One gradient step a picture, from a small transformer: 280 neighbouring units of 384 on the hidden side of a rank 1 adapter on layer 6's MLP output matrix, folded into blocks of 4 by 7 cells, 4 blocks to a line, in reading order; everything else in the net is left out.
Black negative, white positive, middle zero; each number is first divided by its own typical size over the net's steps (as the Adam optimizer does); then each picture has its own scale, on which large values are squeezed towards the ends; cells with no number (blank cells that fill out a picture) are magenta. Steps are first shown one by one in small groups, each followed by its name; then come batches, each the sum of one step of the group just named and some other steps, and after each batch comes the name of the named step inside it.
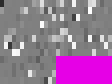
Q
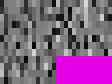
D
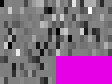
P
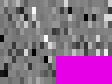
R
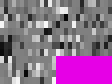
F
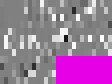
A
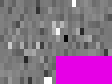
D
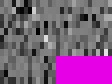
R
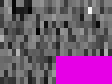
P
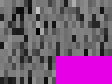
D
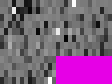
F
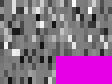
Q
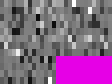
Q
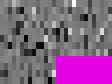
R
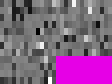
P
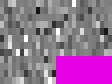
F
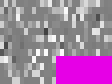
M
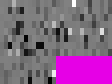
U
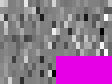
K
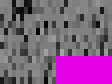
M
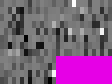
U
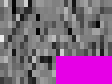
M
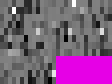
U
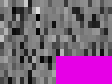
M
